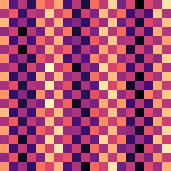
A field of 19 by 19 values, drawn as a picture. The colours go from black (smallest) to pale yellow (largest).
Upright stripes repeat 3 times across the table. Overall the values sit about 50% of the way up the scale. No overall slope runs across the table. No row or column stands out.
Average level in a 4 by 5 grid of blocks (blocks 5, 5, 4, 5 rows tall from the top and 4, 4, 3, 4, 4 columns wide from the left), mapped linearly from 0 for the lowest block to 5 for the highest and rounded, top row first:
1 5 0 4 3 / 1 5 0 4 3 / 1 5 0 4 3 / 1 5 0 4 3
